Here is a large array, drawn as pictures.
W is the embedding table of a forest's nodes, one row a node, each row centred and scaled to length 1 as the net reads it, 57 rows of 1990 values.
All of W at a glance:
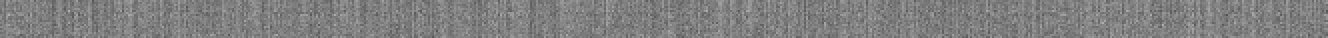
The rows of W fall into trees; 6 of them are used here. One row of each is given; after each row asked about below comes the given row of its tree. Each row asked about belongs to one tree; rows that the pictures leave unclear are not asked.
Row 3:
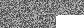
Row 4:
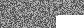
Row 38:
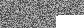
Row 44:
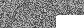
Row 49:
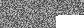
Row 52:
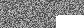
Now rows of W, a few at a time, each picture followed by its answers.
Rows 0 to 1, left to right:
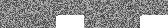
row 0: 4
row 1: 3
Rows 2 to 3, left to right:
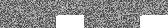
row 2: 3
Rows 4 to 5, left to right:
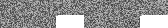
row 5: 3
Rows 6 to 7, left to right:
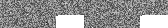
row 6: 49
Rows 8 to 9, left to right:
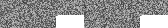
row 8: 3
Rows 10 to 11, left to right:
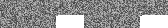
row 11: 4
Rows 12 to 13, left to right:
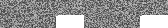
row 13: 4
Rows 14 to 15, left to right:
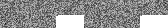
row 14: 38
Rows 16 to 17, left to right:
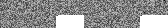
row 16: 4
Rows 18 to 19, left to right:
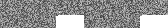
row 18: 49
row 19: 3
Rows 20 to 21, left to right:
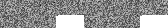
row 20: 49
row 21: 3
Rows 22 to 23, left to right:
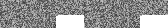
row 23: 3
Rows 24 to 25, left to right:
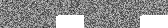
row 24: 49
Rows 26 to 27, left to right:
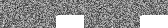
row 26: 44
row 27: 44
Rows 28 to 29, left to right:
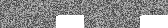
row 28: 4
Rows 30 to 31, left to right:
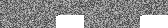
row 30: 4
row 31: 4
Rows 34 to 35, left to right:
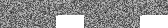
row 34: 4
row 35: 4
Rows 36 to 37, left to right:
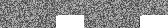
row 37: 3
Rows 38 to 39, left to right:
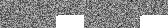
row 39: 49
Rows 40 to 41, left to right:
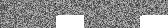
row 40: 4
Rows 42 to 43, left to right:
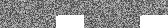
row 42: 38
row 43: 3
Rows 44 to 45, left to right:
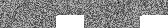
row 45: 49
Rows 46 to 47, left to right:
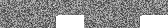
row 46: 3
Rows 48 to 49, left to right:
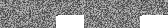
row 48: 38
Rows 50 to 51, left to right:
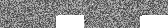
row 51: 52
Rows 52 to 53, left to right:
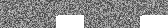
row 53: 4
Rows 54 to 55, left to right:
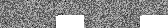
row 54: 52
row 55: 3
